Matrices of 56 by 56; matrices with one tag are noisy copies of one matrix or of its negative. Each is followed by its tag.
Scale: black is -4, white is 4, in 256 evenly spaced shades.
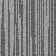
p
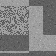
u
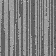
p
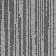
p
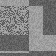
u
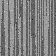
p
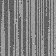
p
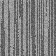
p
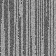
p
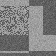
u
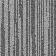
p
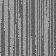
p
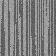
p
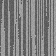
p
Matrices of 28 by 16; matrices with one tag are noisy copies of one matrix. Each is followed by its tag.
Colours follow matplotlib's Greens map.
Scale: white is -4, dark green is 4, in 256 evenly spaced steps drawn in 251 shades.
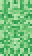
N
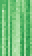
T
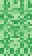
N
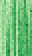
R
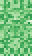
N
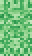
N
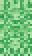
N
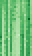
T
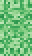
N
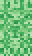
N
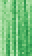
R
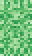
N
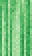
T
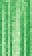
T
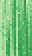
R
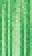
T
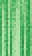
T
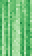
T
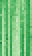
T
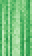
T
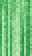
T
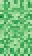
N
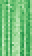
T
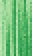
R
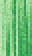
R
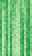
T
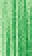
R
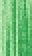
R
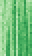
R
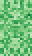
N
